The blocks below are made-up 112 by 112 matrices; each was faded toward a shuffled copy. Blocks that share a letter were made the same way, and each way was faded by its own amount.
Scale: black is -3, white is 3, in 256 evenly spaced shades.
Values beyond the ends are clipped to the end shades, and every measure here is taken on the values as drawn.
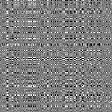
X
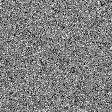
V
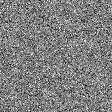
V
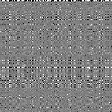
X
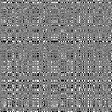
X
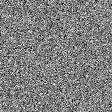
V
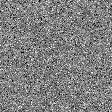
V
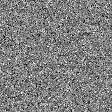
V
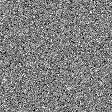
V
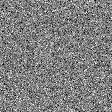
V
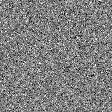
V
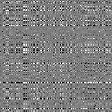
X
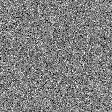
V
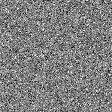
V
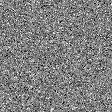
V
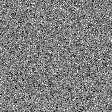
V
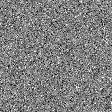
V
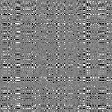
X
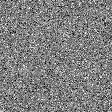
V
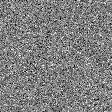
V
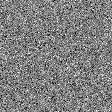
V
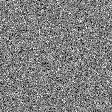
V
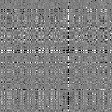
X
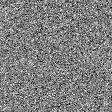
V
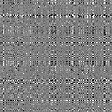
X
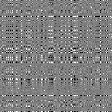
X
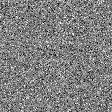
V
